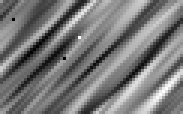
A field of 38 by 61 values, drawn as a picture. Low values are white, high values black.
The halves do not mirror each other. The ninth with the highest average is the middle left. The ninth with the lowest average is the bottom right. Streaks slant up to the right. Three lone cells stand out: two far higher and one far lower than their neighbours.
